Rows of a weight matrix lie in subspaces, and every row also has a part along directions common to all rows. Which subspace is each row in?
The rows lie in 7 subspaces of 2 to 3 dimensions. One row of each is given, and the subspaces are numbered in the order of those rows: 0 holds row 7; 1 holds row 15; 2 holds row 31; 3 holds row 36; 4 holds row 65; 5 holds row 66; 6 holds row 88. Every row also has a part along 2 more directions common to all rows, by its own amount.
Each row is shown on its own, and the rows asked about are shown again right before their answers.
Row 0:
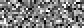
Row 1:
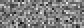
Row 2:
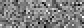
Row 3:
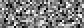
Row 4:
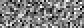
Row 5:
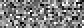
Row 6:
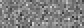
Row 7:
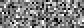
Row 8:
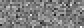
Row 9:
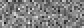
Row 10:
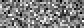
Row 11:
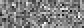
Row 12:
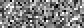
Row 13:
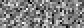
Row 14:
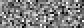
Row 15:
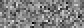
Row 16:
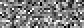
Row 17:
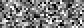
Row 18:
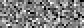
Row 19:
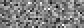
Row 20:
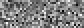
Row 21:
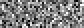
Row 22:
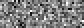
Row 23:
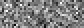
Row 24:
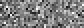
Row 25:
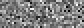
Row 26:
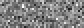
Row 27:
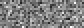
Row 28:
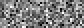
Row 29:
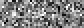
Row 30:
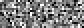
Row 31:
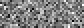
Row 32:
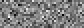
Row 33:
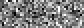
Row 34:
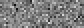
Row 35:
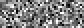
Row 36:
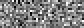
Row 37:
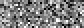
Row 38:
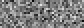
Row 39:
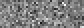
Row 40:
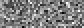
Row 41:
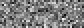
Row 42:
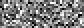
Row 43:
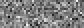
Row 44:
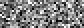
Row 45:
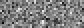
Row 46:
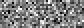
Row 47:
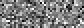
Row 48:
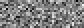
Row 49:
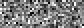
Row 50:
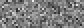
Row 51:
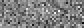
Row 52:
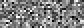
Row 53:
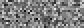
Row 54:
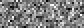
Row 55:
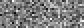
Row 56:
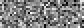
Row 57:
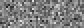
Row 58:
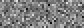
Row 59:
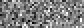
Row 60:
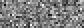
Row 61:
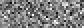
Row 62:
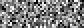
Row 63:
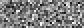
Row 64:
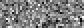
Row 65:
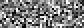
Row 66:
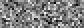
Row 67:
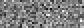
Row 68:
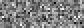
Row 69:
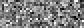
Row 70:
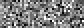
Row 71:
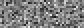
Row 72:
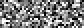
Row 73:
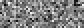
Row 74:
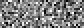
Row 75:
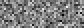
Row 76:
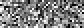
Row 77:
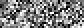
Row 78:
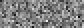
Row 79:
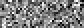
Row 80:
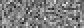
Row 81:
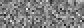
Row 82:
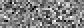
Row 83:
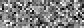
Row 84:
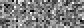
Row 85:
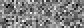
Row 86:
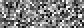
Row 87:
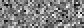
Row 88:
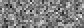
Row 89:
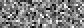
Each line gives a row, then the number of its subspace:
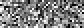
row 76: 2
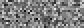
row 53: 5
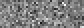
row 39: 0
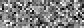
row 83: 6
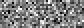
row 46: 0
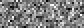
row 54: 3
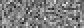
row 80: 5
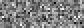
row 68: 1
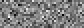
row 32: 6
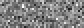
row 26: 3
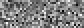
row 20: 5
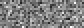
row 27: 1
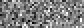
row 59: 4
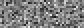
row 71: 5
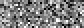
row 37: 2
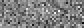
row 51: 6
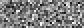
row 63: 0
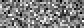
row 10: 0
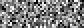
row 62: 4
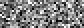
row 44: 2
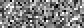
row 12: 3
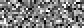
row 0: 5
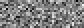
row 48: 2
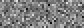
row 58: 6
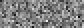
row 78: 1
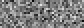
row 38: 6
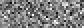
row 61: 0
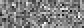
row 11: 1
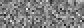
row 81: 2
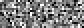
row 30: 1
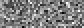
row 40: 0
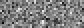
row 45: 0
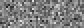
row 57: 3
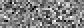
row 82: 0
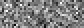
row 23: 6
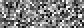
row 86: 1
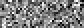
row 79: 4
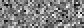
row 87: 6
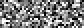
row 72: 5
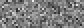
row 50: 4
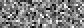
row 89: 6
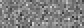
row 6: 1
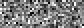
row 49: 4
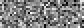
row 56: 2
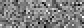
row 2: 6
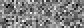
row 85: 3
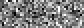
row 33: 4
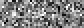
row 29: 4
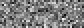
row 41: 5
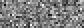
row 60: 5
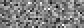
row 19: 2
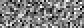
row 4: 5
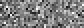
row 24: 2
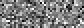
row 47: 3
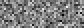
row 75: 6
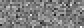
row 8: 0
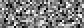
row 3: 6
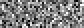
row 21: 4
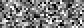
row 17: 5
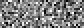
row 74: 5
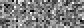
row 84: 3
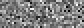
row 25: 3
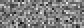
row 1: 2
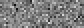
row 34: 1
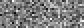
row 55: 4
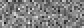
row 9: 4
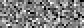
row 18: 2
